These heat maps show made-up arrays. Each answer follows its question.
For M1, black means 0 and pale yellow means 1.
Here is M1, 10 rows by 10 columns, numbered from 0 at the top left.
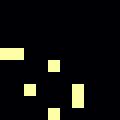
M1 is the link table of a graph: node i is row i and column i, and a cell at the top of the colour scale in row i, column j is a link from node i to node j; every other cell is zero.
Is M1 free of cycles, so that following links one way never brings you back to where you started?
yes
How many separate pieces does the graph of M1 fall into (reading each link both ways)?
3
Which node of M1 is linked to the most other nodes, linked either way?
node 4
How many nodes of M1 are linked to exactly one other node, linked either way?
6
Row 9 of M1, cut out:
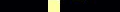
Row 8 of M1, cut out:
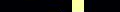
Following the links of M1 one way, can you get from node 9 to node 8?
no
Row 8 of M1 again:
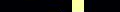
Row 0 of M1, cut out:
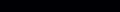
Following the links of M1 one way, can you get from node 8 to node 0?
no
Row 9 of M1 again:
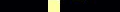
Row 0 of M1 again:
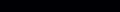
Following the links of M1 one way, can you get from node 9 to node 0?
yes
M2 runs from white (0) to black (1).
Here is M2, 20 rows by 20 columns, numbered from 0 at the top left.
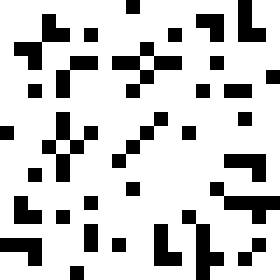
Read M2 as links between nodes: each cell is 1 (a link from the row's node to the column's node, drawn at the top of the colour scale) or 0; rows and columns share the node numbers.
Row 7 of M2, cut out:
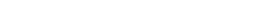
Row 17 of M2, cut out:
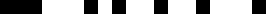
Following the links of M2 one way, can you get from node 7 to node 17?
no
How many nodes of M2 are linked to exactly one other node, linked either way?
0
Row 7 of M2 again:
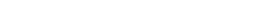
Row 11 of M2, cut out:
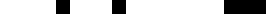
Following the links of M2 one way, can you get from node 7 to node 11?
no
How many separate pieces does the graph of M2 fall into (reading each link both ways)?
2
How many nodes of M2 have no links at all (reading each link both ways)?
1
